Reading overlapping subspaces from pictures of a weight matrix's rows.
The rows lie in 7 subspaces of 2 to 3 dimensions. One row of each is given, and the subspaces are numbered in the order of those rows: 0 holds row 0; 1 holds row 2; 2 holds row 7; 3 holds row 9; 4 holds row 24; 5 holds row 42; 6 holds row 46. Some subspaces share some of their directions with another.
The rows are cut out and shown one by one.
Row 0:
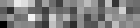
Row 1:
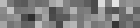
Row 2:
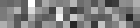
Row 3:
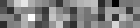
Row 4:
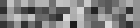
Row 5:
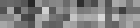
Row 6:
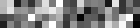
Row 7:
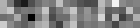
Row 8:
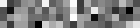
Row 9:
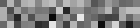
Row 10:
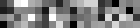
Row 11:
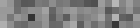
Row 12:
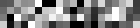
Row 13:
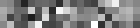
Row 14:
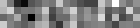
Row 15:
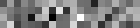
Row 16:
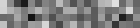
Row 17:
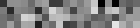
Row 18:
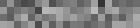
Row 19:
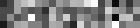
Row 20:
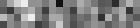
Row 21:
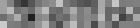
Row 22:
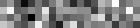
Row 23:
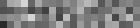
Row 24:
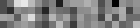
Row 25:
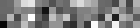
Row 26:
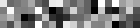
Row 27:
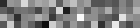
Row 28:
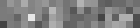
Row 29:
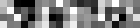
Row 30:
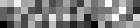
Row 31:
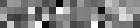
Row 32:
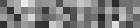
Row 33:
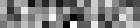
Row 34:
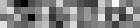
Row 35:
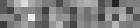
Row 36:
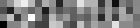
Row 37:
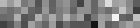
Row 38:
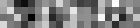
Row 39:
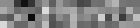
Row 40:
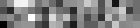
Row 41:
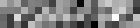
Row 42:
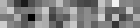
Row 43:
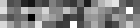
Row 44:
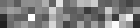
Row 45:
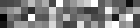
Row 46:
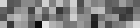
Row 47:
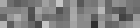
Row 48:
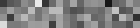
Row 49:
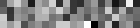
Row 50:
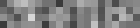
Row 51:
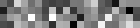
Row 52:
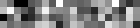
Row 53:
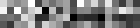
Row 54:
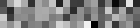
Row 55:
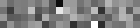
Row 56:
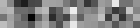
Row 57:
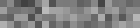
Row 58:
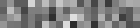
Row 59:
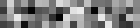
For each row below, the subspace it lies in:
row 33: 1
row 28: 4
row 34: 2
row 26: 5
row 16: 3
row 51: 3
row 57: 5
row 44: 4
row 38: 1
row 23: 1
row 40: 0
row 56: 0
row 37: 0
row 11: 4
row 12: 0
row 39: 5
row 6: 4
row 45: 4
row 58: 1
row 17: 5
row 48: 0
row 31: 6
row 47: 6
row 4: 1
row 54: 2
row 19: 4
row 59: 1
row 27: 3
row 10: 3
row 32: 3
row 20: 4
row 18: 5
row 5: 3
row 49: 2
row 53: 3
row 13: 6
